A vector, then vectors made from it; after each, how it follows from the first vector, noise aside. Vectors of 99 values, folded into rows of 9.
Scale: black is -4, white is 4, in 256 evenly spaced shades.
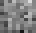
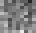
negated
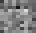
wrapped around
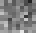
negated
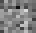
wrapped around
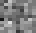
wrapped around
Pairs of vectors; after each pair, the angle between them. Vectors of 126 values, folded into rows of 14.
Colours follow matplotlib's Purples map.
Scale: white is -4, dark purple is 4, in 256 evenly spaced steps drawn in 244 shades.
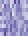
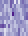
nearly opposite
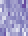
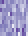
partly opposed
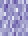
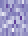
partly aligned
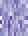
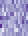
partly opposed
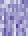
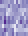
partly aligned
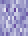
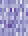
orthogonal
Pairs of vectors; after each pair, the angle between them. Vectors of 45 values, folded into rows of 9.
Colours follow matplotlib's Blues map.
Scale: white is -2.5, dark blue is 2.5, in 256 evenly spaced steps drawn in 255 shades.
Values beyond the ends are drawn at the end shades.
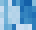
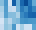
nearly parallel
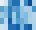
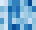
nearly parallel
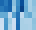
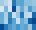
partly opposed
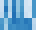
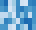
orthogonal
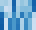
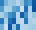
partly aligned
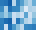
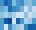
nearly parallel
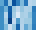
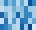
partly opposed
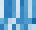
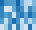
partly opposed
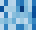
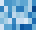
partly aligned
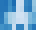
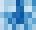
nearly opposite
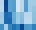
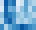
nearly parallel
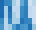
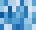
partly aligned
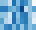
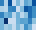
partly opposed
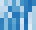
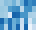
nearly parallel
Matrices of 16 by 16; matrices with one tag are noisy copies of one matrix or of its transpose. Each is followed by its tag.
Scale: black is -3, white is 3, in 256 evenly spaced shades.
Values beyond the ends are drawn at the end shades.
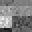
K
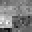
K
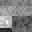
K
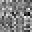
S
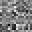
S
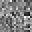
S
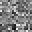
S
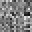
S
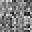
S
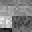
K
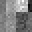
K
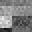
K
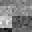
K
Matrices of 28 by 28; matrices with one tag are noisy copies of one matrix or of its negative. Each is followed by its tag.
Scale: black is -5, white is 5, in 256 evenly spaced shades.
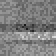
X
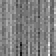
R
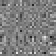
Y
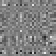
Y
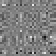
Y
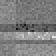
X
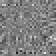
Y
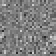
Y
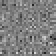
Y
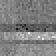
X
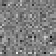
Y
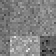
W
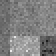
W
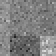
W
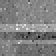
X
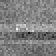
X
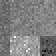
W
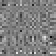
Y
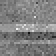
X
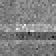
X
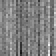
R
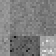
W
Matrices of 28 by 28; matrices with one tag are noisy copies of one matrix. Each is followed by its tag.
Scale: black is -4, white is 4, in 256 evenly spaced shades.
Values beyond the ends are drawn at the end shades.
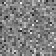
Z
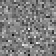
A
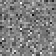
Z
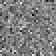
Z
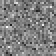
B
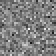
A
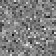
A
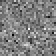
A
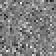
Z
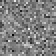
A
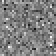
B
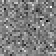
B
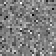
Z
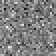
B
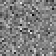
Z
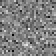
A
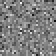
Z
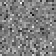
Z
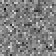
B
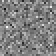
B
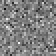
B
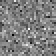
A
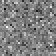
B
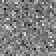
B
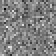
B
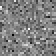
A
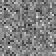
B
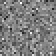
Z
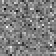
B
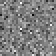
Z
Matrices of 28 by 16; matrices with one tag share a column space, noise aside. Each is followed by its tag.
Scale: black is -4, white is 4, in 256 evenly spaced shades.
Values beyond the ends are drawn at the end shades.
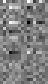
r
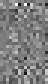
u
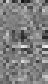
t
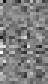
t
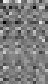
r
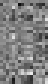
u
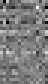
r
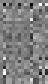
u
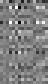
r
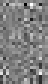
u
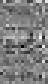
t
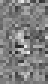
t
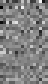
r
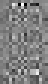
u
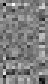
u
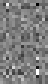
u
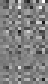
r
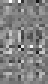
t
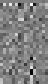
u
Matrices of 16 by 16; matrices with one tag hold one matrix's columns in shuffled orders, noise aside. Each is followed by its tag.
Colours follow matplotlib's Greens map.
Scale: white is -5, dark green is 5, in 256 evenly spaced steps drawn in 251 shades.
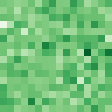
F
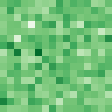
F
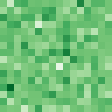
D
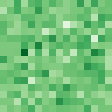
F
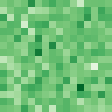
D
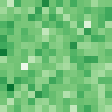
D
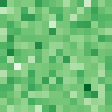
D
